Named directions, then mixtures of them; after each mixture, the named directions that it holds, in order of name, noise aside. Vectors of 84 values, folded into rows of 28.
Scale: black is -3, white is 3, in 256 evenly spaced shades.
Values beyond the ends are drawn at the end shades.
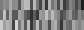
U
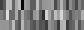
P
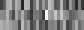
P, U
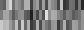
P, U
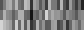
P, U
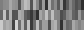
U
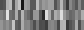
P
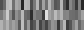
P, U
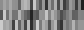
U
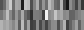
P, U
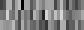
P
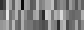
P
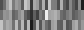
P, U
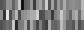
P, U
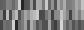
P, U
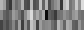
P, U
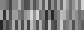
U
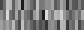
P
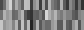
P, U
